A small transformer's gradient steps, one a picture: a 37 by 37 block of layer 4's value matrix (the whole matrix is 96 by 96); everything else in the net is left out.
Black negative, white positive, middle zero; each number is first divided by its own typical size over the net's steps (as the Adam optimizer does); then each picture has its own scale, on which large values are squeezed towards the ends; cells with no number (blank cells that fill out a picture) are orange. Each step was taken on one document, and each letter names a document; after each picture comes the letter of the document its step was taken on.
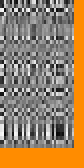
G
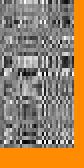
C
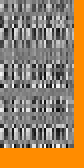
G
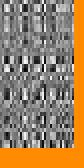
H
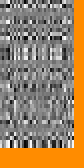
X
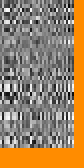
X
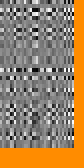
X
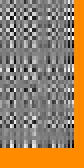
X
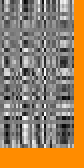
H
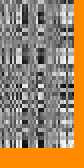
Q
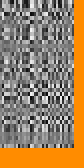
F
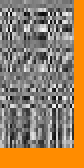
Q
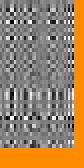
X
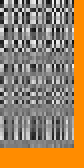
G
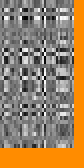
H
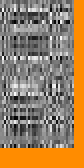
C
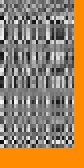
G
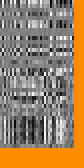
C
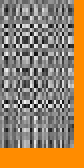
F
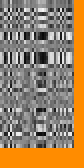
Q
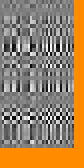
F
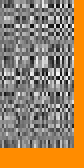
F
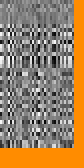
Q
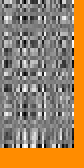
H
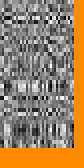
C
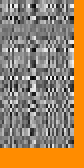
F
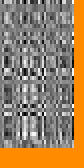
H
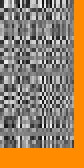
G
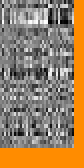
C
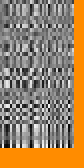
F
